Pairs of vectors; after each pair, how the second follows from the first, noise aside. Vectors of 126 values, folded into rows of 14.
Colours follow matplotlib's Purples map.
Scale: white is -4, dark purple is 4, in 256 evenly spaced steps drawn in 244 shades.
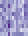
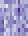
reversed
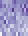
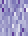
shuffled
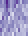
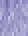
shrunk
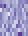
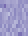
shrunk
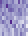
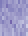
shrunk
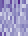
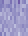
shrunk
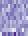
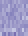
shrunk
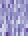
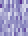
reversed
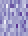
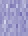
shrunk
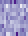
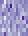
shuffled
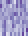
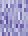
shuffled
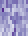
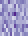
shuffled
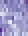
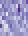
shuffled
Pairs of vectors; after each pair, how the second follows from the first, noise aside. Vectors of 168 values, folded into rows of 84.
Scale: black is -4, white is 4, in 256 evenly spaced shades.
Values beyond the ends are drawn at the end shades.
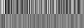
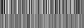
sign-scrambled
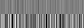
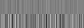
shrunk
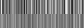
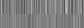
shrunk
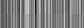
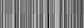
reversed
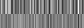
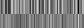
negated
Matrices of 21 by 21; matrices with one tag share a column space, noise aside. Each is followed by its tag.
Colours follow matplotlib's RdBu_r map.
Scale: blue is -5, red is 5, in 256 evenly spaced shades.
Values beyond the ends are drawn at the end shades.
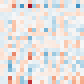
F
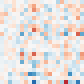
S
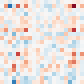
F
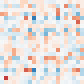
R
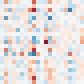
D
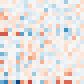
S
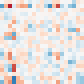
F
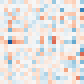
D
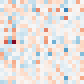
D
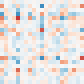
R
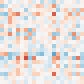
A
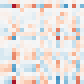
F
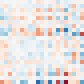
S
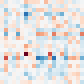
A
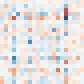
R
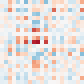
D
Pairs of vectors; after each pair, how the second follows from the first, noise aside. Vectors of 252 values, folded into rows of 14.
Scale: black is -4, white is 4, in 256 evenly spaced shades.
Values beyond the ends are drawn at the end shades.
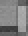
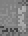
partly zeroed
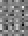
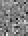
shuffled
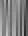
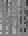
partly zeroed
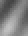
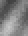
copied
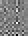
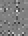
partly zeroed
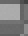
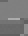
partly zeroed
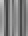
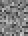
shuffled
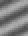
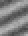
copied
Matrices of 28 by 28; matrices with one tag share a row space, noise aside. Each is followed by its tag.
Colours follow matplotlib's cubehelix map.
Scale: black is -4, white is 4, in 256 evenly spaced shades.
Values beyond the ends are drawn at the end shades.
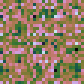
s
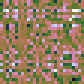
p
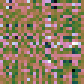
p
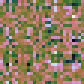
p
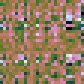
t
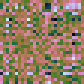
p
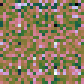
s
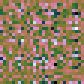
s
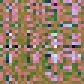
p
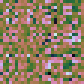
p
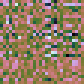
p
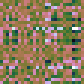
p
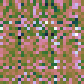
s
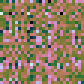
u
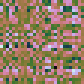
p
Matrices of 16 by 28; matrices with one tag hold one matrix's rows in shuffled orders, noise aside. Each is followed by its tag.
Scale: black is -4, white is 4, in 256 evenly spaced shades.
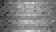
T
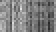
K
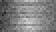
T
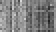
K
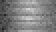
T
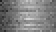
T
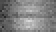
T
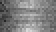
T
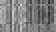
K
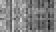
K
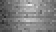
T
